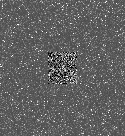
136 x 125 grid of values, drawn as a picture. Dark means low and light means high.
The values are skewed, with a long tail toward high values. In the centre lies a patch that is rougher than the rest. Fine speckle covers the field. There is no seam. Overall the values sit about 40% of the way up the scale. There are no regular stripes. Neither half mirrors the other.
